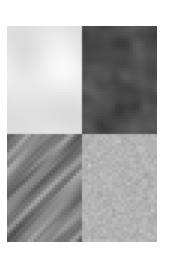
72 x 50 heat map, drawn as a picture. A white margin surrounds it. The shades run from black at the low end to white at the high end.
It is made of 2 by 2 panels. Panel 1,1: very high, smooth, faint in contrast. Panel 1,2: low, blotchy, faint in contrast. Panel 2,1: middling, slanting up to the right. Panel 2,2: high, fine-grained, faint in contrast.
